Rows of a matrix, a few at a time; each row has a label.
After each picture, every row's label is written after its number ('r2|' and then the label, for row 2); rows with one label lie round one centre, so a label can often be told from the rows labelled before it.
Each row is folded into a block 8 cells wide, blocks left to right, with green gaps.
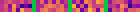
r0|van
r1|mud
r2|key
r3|van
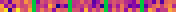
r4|key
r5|van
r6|van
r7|van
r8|mud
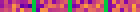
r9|van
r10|mud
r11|mud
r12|mud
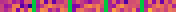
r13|van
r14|mud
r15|mud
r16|mud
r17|mud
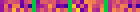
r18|van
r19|van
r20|key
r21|van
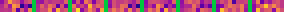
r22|van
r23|van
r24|key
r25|van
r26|van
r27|van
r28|mud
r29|mud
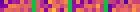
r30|mud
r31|key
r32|mud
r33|mud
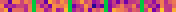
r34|key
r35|key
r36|van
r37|mud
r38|key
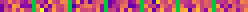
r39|van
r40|key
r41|mud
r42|van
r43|key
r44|key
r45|key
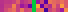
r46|van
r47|key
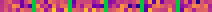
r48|van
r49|key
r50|van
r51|van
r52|mud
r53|mud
